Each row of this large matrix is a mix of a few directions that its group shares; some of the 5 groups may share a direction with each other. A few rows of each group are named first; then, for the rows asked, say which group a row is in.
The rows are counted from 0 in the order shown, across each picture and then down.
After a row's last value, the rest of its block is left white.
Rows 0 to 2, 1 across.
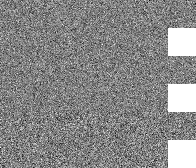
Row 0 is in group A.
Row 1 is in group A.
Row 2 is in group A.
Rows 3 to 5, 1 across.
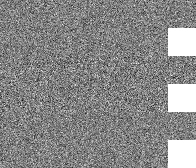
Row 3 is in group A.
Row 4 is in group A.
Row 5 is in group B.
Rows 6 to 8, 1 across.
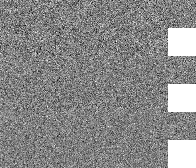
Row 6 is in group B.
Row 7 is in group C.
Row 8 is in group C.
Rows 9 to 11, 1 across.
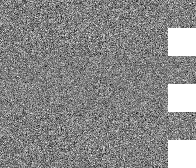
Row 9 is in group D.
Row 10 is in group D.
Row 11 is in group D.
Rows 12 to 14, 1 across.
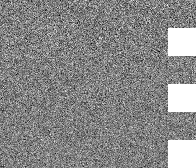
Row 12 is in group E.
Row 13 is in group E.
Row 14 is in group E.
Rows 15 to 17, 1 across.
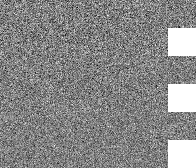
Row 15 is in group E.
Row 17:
C
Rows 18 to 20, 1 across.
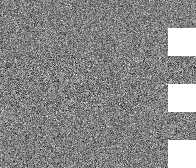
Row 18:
B
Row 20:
C
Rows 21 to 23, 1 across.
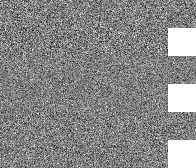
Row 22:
D
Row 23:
C
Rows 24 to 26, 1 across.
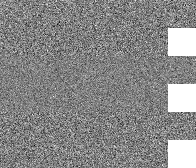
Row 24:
C
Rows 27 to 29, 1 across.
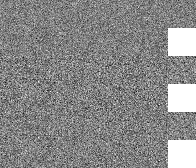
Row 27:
B
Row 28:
D
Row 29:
D
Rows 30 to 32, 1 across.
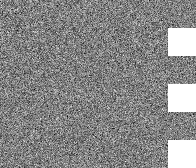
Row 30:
A
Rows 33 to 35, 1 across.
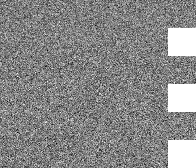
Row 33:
C
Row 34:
D
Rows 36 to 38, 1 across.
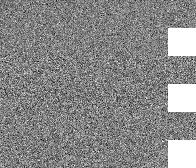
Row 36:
C
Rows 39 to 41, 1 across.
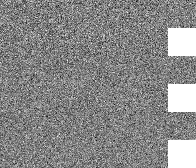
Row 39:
D
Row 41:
C
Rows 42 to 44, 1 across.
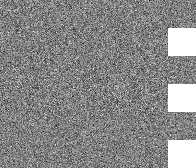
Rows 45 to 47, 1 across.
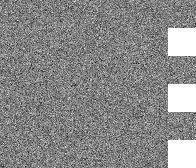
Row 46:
A
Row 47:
E
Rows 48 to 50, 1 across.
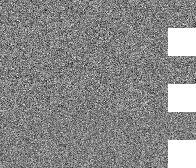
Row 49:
E
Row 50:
B
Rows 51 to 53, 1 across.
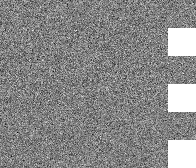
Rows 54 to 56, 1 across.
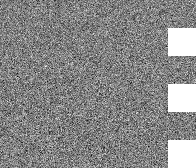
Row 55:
D
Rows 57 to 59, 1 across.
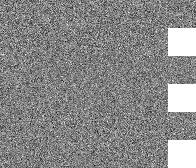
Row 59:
A
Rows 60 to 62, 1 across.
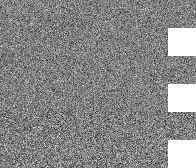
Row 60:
E
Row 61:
C
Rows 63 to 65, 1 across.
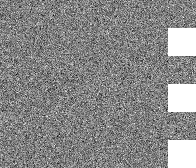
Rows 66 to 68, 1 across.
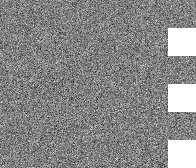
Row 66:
B
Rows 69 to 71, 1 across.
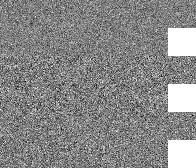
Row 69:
E
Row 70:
B
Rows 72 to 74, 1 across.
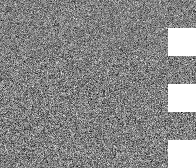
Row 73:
D
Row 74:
C
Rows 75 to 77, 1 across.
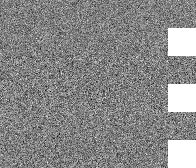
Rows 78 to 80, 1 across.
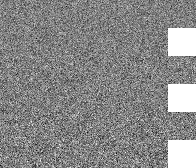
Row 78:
B
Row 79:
E
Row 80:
B
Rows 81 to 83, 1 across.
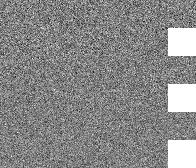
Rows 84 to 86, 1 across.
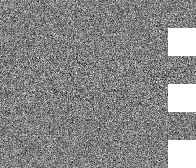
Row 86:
D
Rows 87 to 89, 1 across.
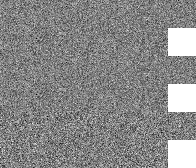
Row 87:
B
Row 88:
B
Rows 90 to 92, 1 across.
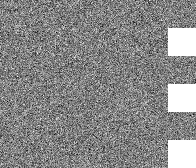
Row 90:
B
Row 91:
E
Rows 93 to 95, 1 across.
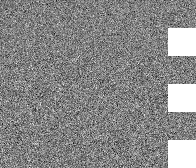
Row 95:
A
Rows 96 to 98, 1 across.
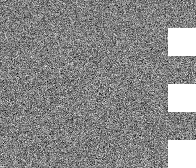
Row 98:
E
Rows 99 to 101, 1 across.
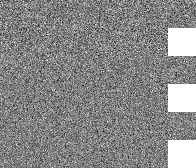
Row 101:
A
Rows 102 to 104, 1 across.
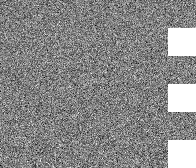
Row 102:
C
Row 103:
A
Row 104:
B
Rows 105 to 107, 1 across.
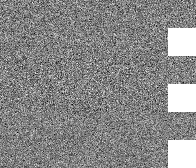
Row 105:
C
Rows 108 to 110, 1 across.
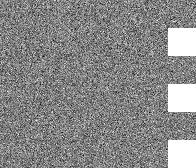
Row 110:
A
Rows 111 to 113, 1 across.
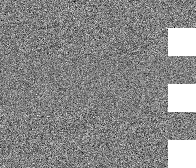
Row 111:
E
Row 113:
A
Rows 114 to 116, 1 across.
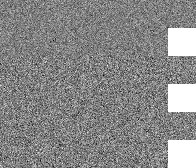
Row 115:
A
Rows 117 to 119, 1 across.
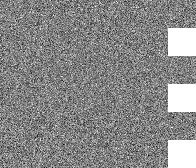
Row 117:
A
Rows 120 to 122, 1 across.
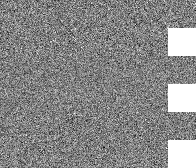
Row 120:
A
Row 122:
E
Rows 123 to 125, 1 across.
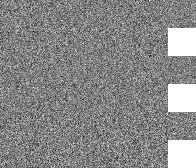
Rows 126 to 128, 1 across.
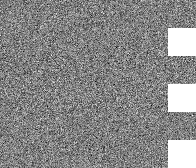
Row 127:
C
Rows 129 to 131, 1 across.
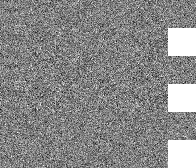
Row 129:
B
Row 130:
B
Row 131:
D
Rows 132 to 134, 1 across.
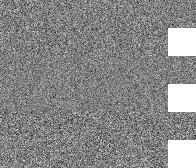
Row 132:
B
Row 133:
A
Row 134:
E
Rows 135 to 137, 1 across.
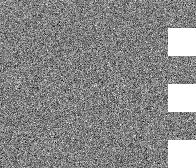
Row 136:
A
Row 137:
E
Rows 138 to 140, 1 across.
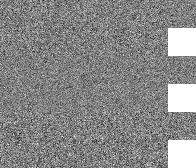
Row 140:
A
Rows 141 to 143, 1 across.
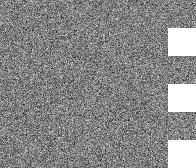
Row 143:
D
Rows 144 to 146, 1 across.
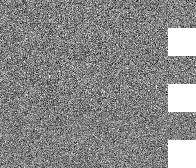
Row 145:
E
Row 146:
D
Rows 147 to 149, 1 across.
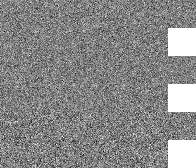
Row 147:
A
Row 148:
A
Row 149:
B
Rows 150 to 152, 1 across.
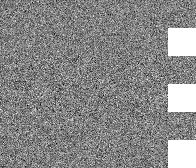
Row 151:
B
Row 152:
E
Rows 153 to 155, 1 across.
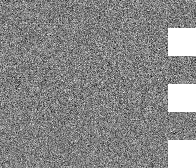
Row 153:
D
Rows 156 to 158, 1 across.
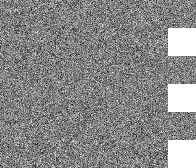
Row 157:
E
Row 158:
B
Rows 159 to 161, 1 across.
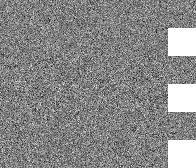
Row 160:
B
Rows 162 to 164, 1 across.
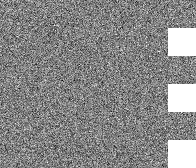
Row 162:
E
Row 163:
A
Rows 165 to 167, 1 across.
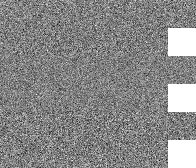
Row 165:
C
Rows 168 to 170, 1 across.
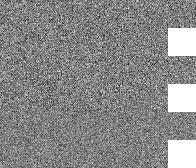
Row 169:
E
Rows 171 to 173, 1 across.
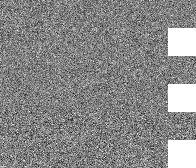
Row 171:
A
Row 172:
A
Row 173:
E
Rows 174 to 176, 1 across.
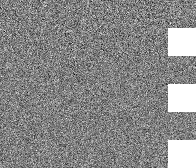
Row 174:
A
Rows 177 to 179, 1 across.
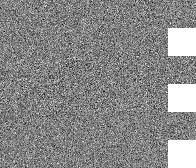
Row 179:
C
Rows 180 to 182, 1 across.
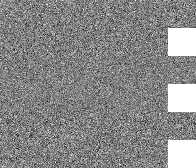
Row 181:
D
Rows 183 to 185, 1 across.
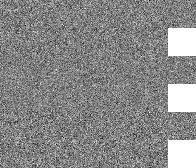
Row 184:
A
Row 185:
B
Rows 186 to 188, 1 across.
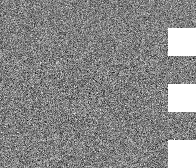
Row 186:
B
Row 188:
E
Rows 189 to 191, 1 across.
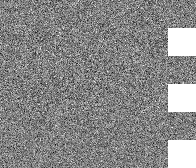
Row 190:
E
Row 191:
A
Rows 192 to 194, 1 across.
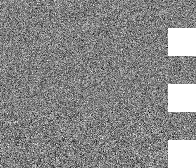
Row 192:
A
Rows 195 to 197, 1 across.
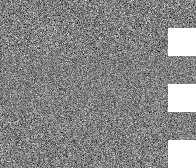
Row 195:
E
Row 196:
B
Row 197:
B
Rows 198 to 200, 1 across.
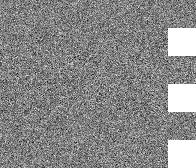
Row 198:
B
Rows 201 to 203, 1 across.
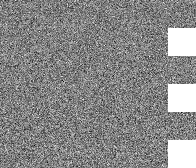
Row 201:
D
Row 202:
A
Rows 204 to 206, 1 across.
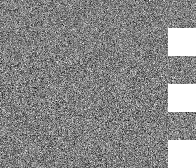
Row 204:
A
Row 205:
A
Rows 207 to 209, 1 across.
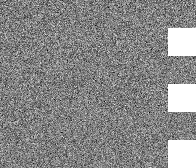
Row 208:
D
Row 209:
B
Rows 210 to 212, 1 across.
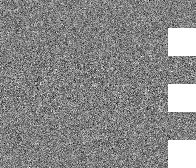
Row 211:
A
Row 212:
A
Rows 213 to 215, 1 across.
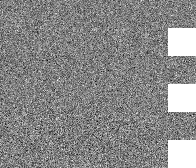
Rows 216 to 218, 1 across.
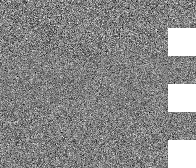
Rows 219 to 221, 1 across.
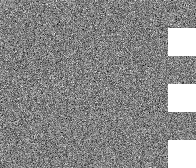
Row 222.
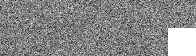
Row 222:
D
